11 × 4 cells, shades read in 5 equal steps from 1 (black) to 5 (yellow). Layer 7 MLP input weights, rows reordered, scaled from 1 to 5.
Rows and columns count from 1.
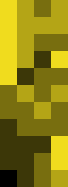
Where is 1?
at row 11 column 1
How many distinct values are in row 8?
2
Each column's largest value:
5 4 4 5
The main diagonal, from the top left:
5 4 3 5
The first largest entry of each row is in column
1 1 1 1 1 2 3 2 4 4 4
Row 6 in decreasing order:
4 4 3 3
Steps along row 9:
same same up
